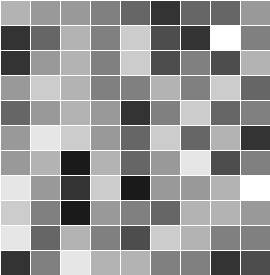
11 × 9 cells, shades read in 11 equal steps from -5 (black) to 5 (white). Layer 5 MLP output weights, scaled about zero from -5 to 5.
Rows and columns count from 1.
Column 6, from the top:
-3 -2 -2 2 0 3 1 1 -1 3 0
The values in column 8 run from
-3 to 5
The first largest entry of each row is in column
1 8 5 2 7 2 7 9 1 1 3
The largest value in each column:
4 4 4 3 3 3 4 5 5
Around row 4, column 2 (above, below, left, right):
1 1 1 2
